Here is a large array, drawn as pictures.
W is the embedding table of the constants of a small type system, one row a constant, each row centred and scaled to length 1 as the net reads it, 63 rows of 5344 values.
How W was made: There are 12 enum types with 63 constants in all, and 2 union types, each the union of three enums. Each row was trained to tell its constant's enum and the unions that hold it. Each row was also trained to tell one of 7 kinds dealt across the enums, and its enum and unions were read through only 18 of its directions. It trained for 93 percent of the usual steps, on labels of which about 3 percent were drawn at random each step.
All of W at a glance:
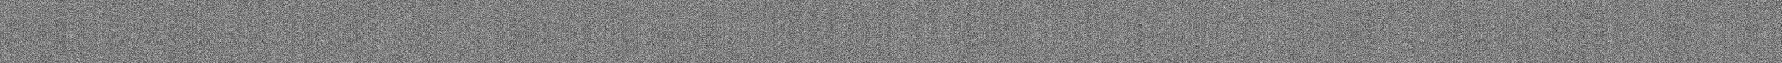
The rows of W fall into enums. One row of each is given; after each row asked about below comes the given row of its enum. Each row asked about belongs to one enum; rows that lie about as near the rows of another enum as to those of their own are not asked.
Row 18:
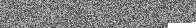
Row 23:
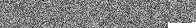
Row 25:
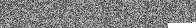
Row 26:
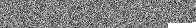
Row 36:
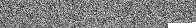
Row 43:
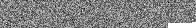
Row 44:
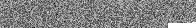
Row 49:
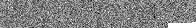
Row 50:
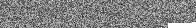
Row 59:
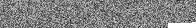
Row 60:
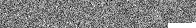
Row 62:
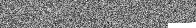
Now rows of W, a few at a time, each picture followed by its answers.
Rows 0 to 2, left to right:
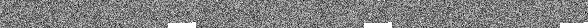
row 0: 49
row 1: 60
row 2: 50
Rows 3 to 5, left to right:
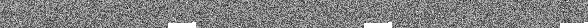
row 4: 44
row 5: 43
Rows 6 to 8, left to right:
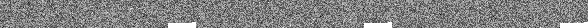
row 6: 36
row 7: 50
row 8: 59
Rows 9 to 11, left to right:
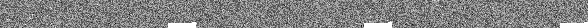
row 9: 50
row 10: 26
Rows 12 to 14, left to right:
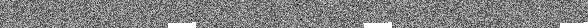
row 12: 49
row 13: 25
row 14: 43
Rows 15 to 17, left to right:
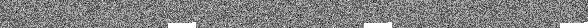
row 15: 36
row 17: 59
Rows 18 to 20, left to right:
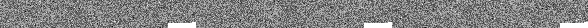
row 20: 26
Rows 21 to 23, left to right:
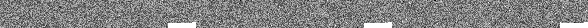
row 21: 44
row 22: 49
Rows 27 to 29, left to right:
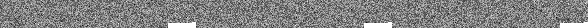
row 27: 36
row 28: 50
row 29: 43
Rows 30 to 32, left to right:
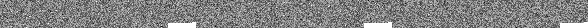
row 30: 49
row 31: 25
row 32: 36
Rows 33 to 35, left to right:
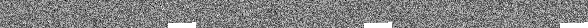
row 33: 62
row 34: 25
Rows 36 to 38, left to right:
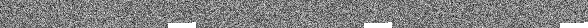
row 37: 60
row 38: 26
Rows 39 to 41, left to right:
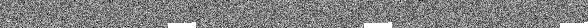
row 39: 50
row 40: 25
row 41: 49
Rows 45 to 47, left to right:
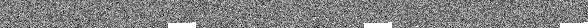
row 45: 36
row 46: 25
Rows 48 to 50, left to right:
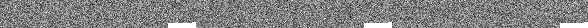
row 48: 26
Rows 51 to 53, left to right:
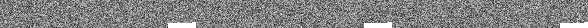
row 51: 25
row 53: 26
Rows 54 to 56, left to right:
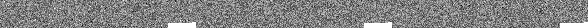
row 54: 49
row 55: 59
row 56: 18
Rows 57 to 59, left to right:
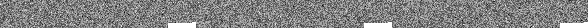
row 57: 36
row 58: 50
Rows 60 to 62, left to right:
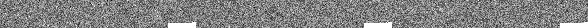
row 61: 26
